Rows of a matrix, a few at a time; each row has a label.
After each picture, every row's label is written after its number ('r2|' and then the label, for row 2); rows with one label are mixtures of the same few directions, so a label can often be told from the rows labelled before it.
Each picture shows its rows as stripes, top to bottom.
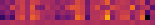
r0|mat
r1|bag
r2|mat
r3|mat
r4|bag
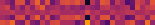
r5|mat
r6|bag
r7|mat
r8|mat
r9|mat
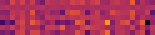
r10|bag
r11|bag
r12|bag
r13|bag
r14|mat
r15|bag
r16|mat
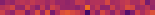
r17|mat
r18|mat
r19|mat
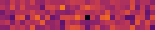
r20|bag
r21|bag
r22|mat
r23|mat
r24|bag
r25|bag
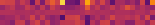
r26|bag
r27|mat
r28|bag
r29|bag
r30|mat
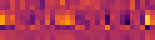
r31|bag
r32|bag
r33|mat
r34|mat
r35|mat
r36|mat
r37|mat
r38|mat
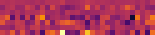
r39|bag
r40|mat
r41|bag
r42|bag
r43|mat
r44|mat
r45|bag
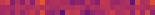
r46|bag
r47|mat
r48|bag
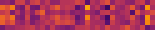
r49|mat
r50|mat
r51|bag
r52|mat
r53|mat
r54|mat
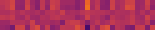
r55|mat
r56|mat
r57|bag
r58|mat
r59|bag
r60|mat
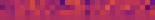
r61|bag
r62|mat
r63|mat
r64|mat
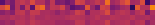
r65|mat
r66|bag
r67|mat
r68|bag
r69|mat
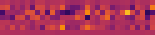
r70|bag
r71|bag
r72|mat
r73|mat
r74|bag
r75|bag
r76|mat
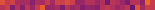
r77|mat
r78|bag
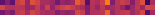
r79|mat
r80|mat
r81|mat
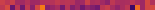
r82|mat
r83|bag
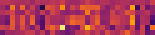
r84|bag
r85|bag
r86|mat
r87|bag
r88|bag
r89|bag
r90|mat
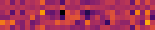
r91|bag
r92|bag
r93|bag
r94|bag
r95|mat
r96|bag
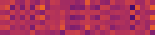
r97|mat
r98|bag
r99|bag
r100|bag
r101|bag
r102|bag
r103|bag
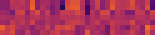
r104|bag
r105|bag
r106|mat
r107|mat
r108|bag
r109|mat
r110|mat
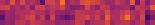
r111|bag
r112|bag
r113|mat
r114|mat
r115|mat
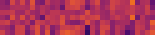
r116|bag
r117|bag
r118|mat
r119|bag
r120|bag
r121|mat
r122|mat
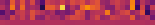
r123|bag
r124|bag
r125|mat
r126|bag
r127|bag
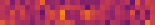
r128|bag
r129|mat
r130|bag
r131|bag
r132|mat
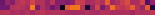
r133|mat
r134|bag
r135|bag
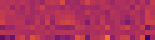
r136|bag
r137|bag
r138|mat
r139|mat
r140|mat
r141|mat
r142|mat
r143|mat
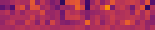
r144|bag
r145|mat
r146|bag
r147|bag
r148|mat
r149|mat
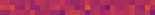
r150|bag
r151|mat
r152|bag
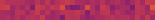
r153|mat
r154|bag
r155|mat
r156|bag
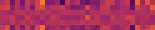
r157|bag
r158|bag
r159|mat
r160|mat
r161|bag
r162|bag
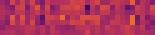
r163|bag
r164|mat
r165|mat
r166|bag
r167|bag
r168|mat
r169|mat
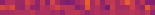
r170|mat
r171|mat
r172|bag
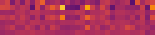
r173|bag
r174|bag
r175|mat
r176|bag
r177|mat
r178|mat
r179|mat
